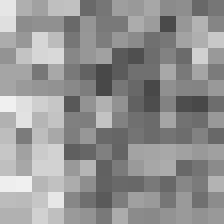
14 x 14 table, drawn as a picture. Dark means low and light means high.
On average the colour sits 60% of the way up the scale. The ninth with the highest average is the bottom left. A vertical seam about 30% of the way across splits the table, and the left part is higher.
